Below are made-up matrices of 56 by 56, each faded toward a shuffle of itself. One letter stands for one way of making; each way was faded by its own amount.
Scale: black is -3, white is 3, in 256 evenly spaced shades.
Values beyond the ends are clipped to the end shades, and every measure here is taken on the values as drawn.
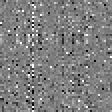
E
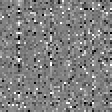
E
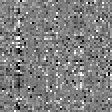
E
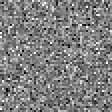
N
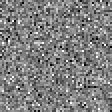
N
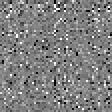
E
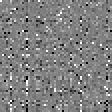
E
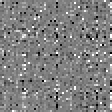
E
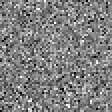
N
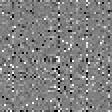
E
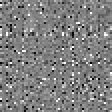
E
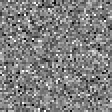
N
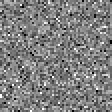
N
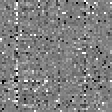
E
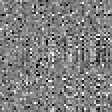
E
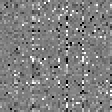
E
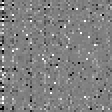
E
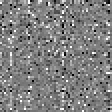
E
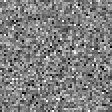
N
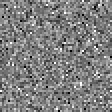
N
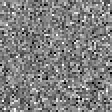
N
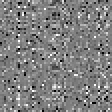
E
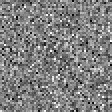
N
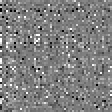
E
